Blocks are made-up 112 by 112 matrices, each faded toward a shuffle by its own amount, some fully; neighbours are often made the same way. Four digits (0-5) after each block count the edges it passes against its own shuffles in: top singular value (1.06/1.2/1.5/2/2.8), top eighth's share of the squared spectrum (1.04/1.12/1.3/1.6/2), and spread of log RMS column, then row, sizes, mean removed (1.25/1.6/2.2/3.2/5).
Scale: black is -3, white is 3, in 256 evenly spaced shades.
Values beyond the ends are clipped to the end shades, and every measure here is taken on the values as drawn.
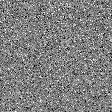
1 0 0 0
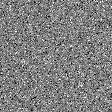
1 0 0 0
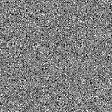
4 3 1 2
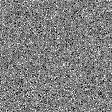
2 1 0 0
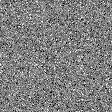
0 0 0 0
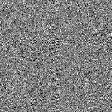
4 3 2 2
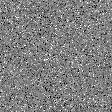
0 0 0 1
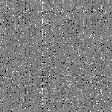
4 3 2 2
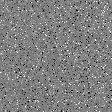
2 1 0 0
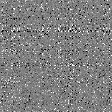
4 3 2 2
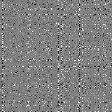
4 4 3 3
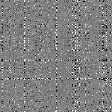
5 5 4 3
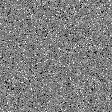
0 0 0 0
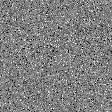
0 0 0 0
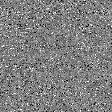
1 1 0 3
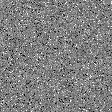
0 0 0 0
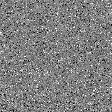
0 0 0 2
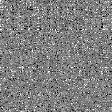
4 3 1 3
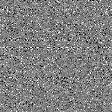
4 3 1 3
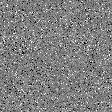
2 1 0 1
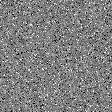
1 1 0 0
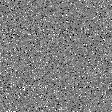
2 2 0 1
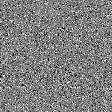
3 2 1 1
